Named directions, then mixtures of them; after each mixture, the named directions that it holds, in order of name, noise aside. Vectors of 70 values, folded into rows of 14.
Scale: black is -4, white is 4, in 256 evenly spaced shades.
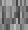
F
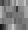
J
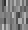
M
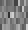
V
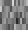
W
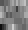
J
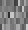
V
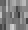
F, J, M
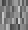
F, M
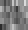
J, W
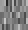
M, W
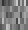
F, J, M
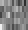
J, V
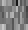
F, J, V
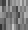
J, M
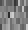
V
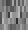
F, V, W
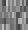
M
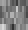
J, V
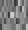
V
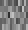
V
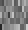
F, J, V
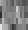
F, J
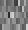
V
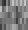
J, M, W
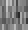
F, M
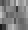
J
